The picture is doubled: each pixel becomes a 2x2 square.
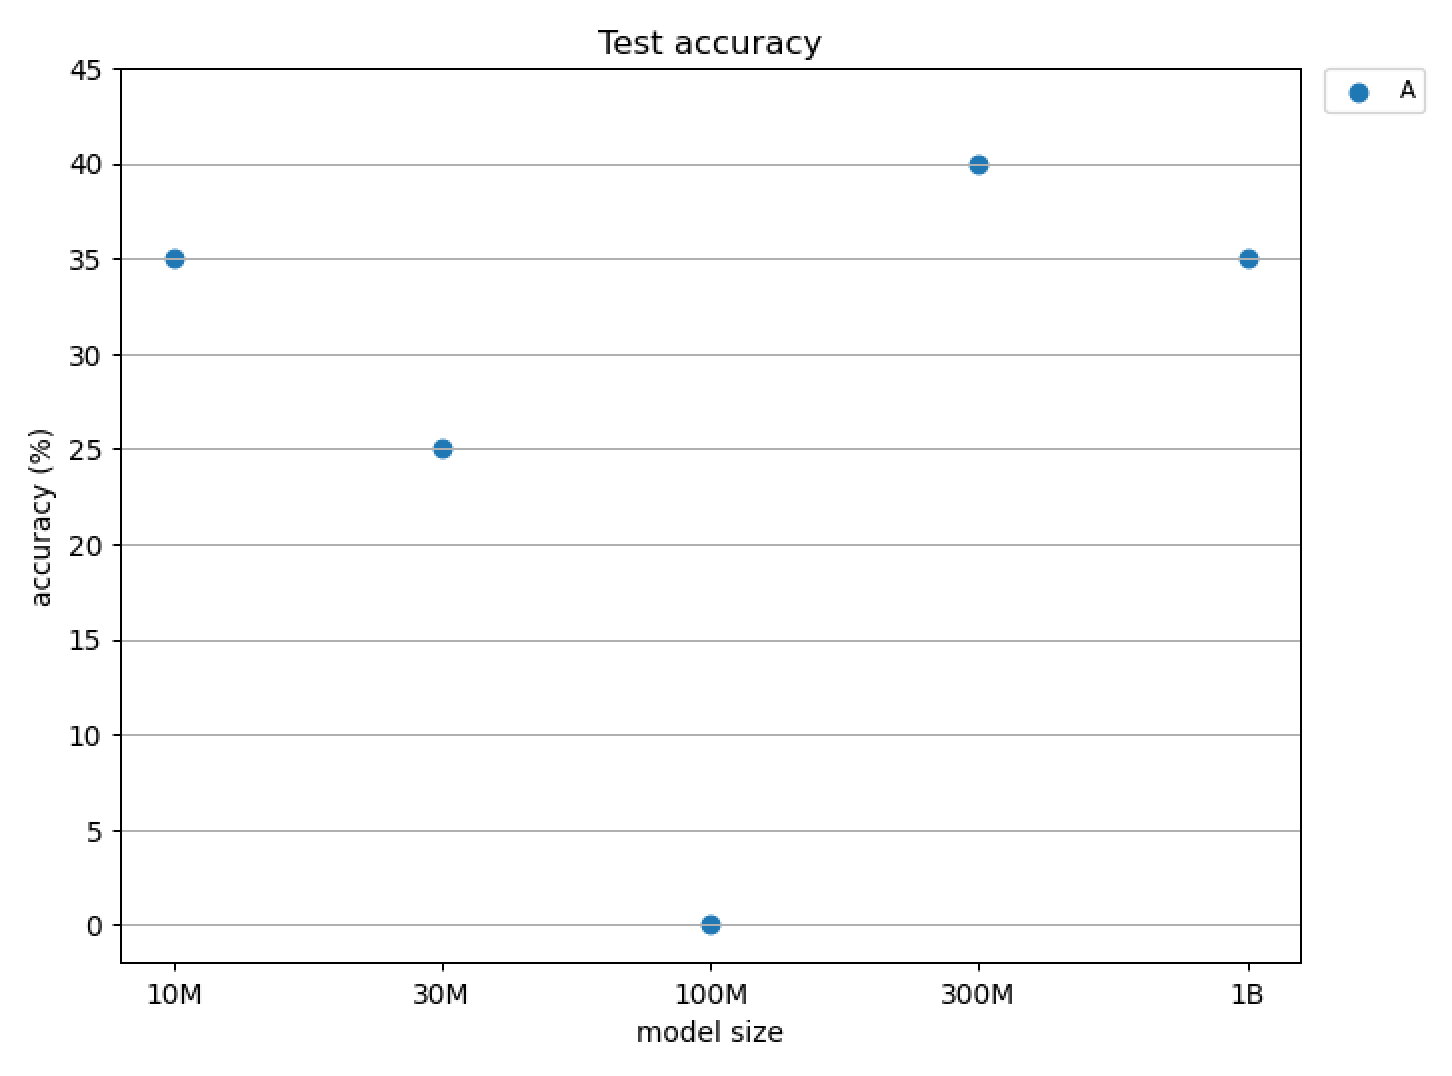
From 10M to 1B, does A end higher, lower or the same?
the same
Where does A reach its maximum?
300M
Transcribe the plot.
Title: Test accuracy
x-axis: model size, ticks 10M 30M 100M 300M 1B
y-axis: accuracy (%), ticks 0 5 10 15 20 25 30 35 40 45
Legend: A
Values:
A: 35 25 0 40 35
